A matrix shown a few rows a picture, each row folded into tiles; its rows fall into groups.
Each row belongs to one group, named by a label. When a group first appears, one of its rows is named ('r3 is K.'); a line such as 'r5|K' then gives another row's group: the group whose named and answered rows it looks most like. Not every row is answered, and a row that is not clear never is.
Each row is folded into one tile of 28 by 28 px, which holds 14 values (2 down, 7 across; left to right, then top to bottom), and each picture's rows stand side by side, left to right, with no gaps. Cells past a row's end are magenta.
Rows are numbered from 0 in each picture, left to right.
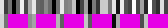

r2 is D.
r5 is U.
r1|D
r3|U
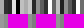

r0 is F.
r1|U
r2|U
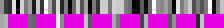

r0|F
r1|U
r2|U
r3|U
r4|D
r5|F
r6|U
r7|F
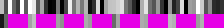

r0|U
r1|D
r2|F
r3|F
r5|D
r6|F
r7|D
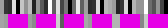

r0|F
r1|U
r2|U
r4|F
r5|D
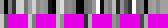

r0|U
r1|D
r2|D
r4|U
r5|F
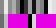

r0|D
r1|F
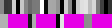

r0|F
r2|F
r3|D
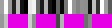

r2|F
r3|U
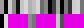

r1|D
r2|U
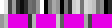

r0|D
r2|U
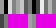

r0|U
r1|F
